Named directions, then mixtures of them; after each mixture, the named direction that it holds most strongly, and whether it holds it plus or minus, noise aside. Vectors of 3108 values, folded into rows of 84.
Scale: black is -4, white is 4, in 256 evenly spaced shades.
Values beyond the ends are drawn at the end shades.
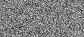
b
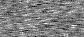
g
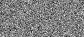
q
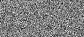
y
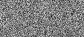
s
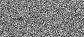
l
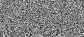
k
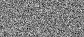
b, minus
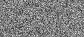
b, plus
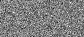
y, plus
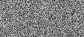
s, plus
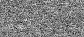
y, minus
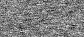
g, minus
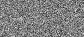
l, minus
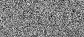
s, plus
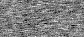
g, minus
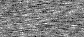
g, plus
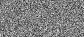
k, minus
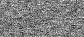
l, plus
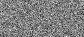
q, minus
